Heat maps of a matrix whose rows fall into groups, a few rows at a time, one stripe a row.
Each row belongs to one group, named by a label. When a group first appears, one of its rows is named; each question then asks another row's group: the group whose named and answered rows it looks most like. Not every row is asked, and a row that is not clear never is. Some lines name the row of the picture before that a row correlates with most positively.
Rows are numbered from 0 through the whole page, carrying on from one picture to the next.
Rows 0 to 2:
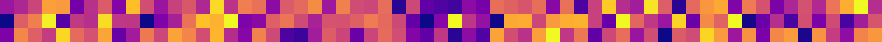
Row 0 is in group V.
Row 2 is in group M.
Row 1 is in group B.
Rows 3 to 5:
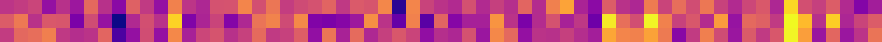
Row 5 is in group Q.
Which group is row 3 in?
Q
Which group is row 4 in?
Q
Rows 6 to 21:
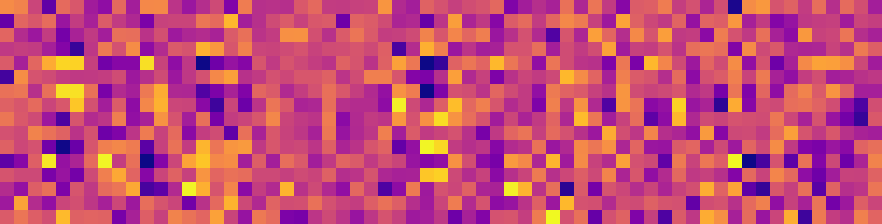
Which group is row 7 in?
B
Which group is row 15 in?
Q
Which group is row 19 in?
B
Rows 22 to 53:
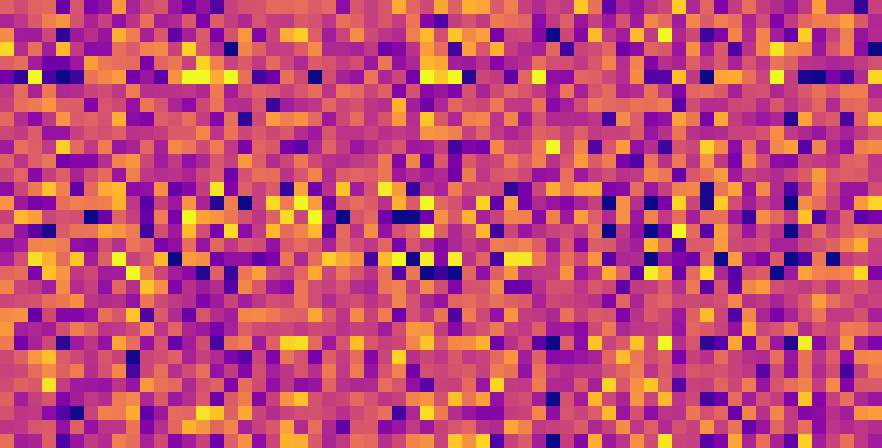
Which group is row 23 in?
V
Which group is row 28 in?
V
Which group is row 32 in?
M
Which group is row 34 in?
V
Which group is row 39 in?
V
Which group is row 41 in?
V
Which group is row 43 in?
V
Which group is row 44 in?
V
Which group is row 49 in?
Q
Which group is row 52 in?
B
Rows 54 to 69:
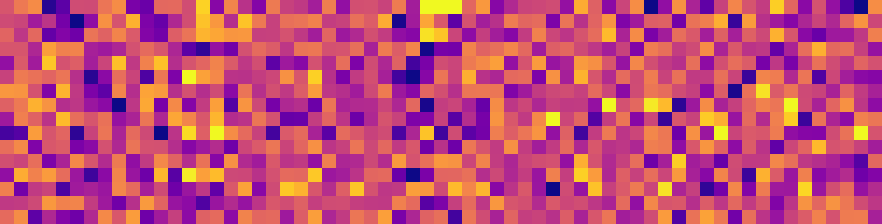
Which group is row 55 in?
V
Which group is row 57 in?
V
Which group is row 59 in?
B
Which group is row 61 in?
Q
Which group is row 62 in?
M
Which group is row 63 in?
V
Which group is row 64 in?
V
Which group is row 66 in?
B
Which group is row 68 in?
V
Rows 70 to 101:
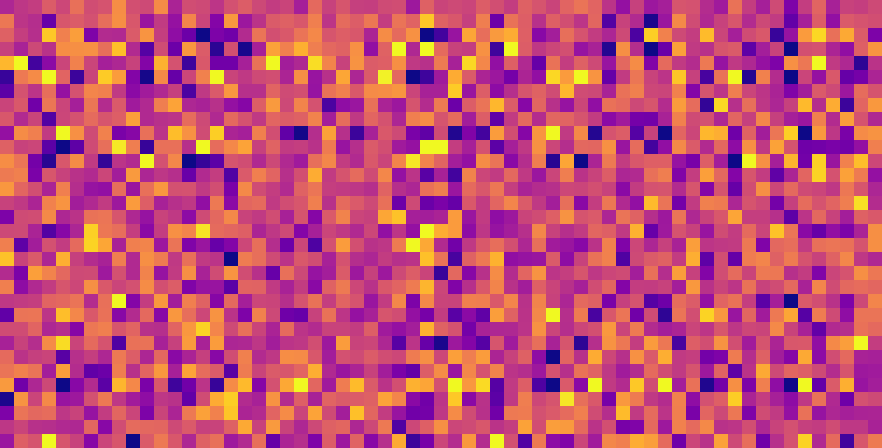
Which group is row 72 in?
V
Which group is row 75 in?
B
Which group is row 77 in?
Q
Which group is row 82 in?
V
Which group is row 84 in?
V
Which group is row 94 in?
V
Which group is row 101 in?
Q
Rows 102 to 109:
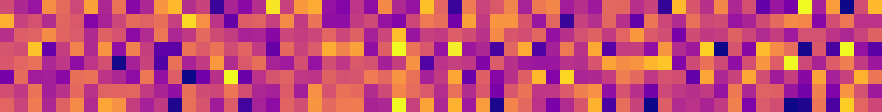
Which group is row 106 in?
Q
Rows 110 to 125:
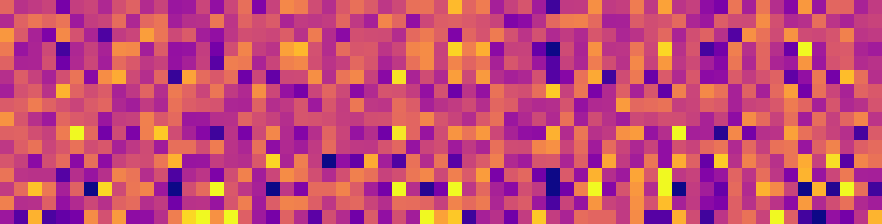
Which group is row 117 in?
Q
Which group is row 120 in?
M
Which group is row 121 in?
Q
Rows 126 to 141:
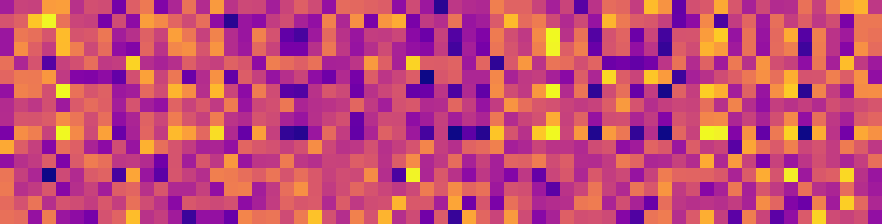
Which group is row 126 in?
V
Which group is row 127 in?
Q
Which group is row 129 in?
M
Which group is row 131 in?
Q
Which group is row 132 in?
M
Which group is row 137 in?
B
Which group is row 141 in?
V
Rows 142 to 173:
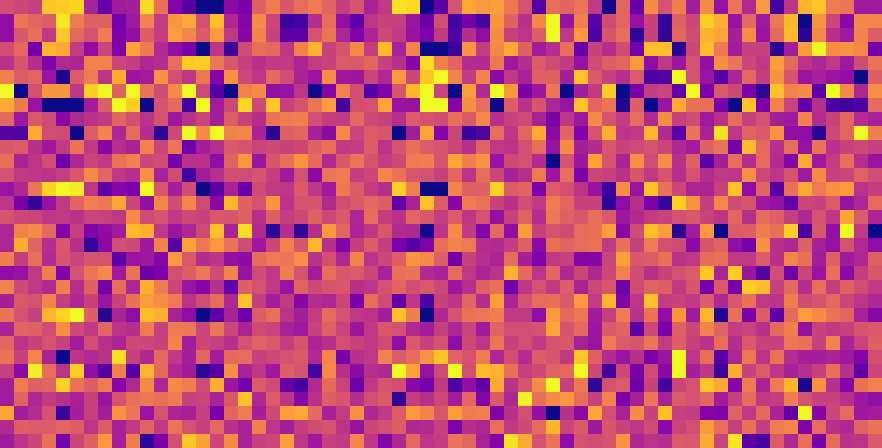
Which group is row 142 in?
V
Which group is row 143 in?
M
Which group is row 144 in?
M
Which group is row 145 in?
V
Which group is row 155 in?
V
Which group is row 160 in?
Q
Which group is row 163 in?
Q
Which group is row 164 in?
V
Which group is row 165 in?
M
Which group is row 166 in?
Q
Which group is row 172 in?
M
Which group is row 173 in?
B
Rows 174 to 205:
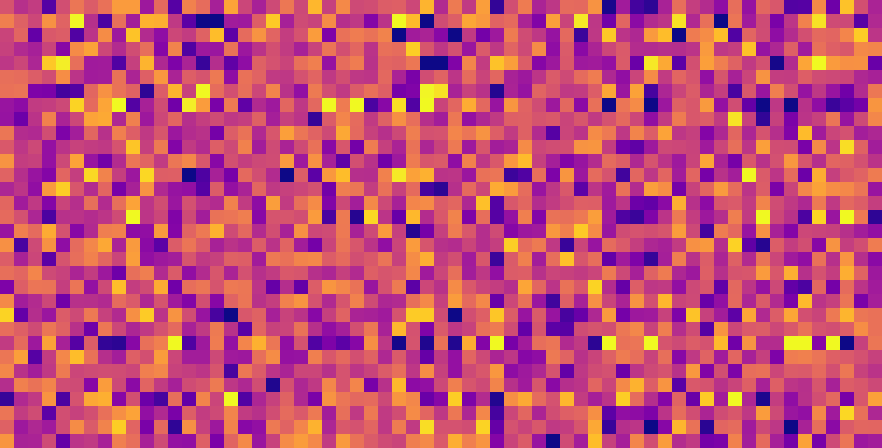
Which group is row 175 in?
V
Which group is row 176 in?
V
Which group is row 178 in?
V
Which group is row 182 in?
B
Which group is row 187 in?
V
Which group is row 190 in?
B
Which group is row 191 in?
B
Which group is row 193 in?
Q
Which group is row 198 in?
Q
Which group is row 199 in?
V
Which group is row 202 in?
B
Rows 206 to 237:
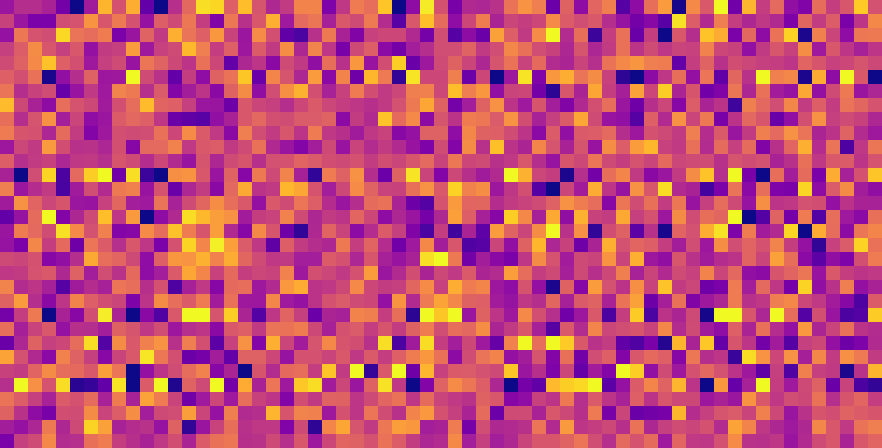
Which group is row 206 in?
V
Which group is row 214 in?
V
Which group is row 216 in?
Q
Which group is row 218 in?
B
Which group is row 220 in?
B
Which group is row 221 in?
B
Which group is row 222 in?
M
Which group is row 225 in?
B
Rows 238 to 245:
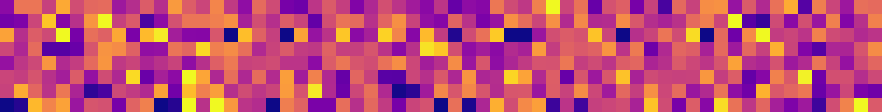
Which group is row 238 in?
M
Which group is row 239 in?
B
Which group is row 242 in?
B
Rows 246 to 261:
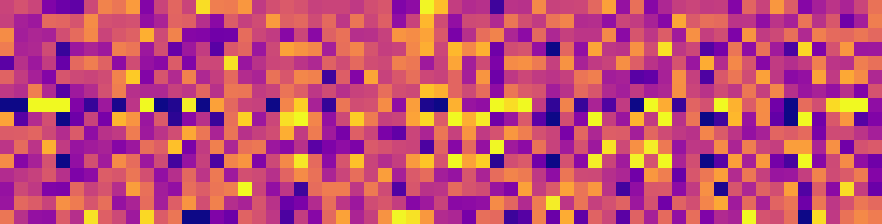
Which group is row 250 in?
B
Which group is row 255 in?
B
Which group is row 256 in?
Q
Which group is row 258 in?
V
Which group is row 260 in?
M
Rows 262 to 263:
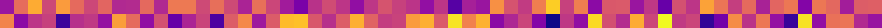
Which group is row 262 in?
M
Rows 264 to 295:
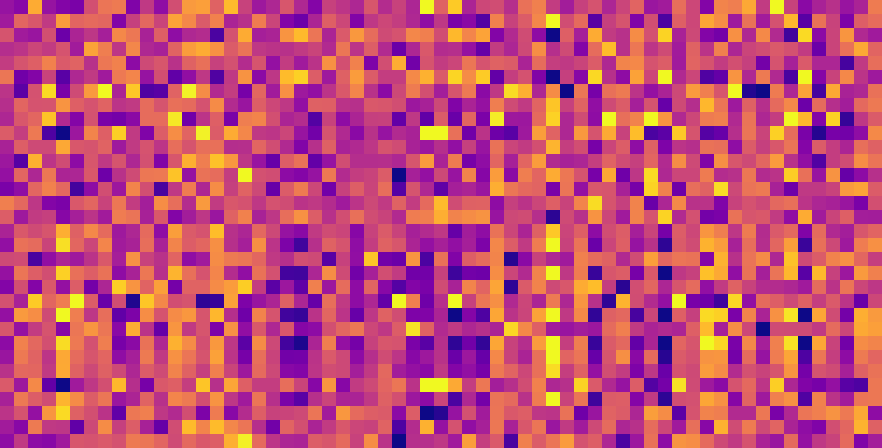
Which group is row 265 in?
M
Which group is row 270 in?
B
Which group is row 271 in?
M
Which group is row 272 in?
Q
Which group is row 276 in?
Q
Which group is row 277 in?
V
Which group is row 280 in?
M
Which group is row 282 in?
Q
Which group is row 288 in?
M
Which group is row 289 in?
M
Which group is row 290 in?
M
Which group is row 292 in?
M
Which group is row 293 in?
V
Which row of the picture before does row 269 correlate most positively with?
263
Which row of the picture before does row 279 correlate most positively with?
263
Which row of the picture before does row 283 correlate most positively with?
262
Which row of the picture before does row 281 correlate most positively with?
262
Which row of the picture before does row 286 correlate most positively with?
262
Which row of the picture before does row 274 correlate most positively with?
262
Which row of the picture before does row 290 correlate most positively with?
262
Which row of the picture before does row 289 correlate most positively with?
262
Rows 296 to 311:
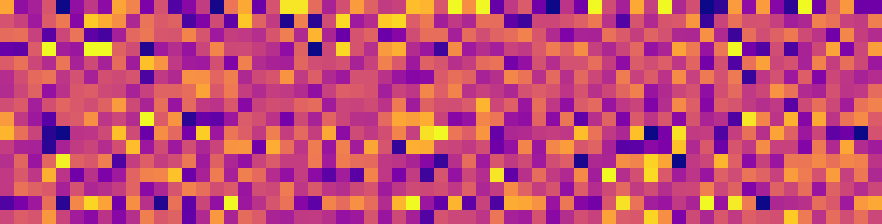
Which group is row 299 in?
B
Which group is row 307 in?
V
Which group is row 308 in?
Q
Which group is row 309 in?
B
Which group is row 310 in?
B
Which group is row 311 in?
Q
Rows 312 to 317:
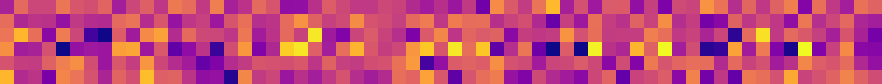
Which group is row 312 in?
M
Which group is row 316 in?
V
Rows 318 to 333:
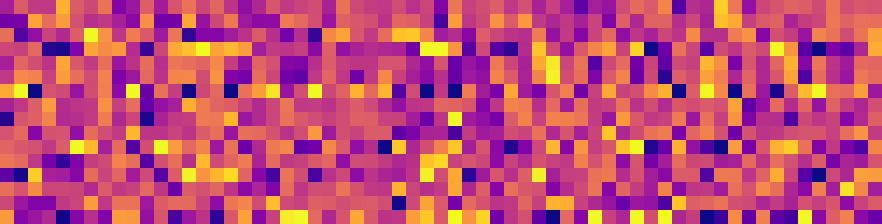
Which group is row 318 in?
V
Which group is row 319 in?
V
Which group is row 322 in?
M
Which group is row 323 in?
M
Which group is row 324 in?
V
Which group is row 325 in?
B
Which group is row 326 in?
B
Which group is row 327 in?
V
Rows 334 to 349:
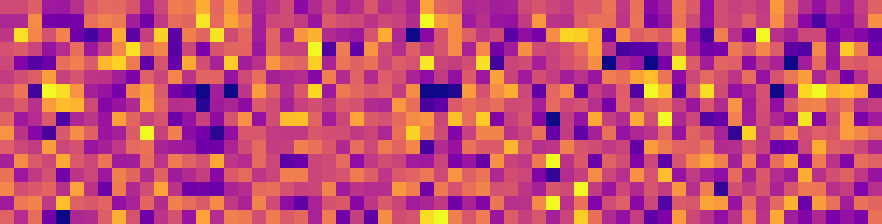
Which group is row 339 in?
Q
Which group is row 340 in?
V
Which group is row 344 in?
V
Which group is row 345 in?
M
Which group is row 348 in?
M
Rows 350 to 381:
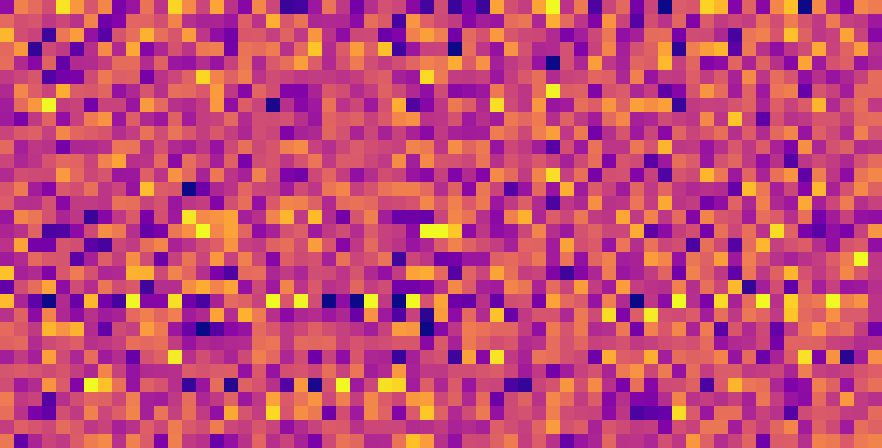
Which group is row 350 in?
M
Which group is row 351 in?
Q
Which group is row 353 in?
V
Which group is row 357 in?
Q
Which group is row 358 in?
B
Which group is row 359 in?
M
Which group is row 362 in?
M
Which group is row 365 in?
B
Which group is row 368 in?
V
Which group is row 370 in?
B
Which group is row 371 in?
Q
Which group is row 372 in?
Q
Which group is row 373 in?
V
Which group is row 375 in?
Q
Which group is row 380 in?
M
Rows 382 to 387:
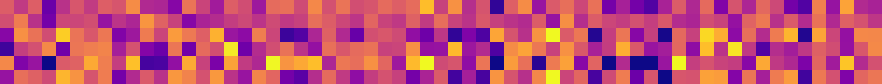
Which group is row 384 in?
M
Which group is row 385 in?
B
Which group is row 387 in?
M
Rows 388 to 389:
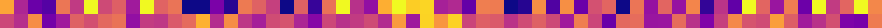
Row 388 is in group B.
